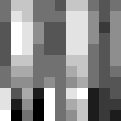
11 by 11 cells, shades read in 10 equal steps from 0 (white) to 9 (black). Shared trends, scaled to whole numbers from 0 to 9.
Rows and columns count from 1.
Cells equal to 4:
16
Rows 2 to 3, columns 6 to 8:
5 1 1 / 6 1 1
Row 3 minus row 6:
0 -2 -1 -1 1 1 -1 -1 -1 1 0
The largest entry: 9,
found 3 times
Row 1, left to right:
5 2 2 5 5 6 2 2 5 6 5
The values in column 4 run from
4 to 9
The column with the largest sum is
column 10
